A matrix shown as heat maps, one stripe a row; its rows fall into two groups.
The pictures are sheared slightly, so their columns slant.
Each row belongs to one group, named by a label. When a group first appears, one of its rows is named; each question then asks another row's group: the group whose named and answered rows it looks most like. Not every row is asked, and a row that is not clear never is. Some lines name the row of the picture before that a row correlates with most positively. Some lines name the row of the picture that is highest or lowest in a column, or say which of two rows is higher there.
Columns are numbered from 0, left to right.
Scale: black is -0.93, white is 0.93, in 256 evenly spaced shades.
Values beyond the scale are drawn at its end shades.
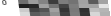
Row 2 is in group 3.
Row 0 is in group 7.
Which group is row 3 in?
3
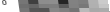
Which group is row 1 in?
3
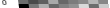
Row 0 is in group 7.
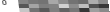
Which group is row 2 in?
3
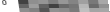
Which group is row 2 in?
7
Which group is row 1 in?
7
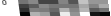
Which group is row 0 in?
7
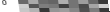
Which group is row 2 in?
3
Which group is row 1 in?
3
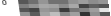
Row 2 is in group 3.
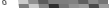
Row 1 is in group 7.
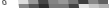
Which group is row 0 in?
3
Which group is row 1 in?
7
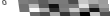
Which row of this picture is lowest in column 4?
3
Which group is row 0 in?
7
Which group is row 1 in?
7
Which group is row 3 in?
3
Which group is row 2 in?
7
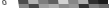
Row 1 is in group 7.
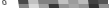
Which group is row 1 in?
7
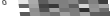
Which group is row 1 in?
7
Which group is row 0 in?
3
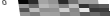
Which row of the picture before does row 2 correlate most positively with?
3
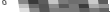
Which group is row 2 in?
3
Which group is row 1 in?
3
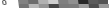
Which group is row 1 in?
7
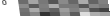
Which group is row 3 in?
7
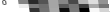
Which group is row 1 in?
3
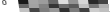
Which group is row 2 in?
3
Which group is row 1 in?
7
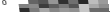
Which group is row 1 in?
7
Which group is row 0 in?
3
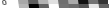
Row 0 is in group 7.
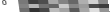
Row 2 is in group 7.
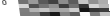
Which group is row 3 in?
7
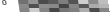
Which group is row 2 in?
7
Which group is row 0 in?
7
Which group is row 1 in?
3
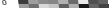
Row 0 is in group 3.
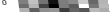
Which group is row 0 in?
7
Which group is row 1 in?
7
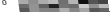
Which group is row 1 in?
7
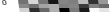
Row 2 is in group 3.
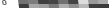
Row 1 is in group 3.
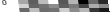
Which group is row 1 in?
3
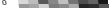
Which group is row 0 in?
3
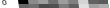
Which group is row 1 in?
7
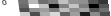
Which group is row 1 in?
7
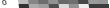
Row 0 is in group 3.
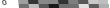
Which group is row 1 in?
7
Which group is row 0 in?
3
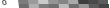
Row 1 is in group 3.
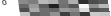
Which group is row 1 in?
7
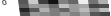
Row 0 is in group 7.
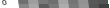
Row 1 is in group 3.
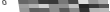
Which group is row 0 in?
7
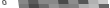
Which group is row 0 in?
3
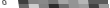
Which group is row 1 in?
7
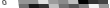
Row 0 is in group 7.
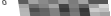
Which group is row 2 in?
3
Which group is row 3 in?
3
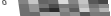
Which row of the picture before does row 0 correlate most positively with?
0
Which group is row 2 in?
7
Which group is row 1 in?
7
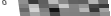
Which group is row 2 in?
7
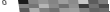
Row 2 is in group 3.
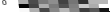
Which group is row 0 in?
3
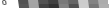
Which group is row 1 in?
7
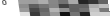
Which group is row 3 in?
3
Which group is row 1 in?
3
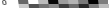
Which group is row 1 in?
3
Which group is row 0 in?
7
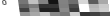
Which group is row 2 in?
7
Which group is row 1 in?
7
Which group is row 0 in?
7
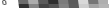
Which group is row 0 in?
7
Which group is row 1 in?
7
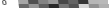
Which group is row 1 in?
7
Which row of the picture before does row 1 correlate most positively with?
0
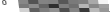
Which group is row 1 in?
7
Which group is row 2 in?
3
